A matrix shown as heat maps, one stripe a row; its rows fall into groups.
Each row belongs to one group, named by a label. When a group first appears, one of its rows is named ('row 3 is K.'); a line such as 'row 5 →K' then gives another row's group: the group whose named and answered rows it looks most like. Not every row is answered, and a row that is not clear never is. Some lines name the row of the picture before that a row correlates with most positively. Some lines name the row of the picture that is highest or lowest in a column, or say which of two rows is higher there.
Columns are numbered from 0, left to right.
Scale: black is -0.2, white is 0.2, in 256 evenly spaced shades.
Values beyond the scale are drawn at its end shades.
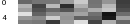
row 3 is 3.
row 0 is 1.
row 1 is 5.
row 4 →3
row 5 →1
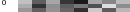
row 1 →5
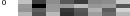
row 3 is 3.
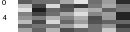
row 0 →1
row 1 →5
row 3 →1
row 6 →1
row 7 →5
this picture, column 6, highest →7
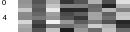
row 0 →3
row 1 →3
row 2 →5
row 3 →3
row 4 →3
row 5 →5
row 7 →5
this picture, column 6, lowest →1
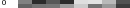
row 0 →1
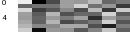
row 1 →1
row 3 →5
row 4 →5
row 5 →5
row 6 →3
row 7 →5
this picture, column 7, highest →2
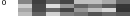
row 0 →1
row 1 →5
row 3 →5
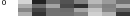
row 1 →3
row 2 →1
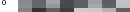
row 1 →3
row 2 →1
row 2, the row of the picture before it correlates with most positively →2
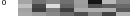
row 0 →5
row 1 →5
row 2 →1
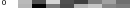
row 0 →5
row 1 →1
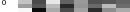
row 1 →5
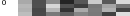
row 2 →5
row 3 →3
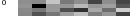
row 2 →3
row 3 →1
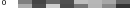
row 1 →5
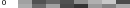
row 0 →1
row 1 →3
